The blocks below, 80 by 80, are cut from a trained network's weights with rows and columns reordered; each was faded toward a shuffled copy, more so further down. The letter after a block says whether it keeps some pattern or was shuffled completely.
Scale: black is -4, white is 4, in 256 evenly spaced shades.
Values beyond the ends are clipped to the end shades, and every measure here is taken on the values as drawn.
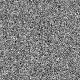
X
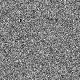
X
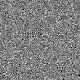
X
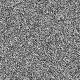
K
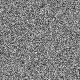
K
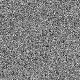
X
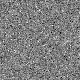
K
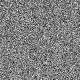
K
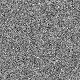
K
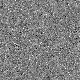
K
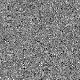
X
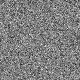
K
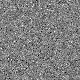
K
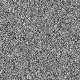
K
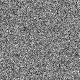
K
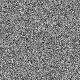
K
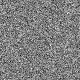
K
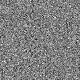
X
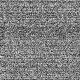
X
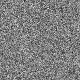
K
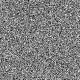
K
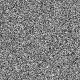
K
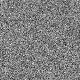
K
